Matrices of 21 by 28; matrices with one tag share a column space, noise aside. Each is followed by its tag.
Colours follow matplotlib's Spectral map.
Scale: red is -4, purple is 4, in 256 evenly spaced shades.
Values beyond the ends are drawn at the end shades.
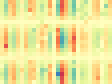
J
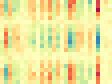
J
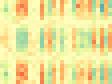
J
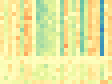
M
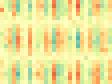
J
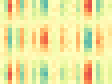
J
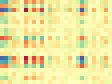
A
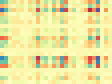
A
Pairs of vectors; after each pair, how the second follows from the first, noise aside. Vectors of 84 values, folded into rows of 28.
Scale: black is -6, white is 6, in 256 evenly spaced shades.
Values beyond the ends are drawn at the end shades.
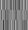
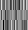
scaled up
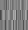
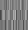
copied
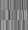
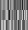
scaled up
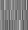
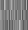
copied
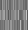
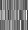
scaled up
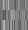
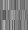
copied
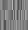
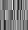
scaled up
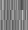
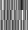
scaled up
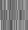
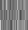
copied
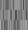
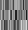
scaled up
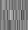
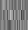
copied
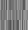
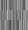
copied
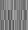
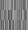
copied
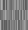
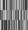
scaled up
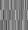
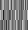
scaled up
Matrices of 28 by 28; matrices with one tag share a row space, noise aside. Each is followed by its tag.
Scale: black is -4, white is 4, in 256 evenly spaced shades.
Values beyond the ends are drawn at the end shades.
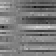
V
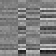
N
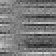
V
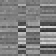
N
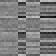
N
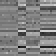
N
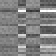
N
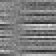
V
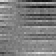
V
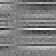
V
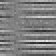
V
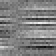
V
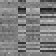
N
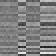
N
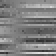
V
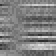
V
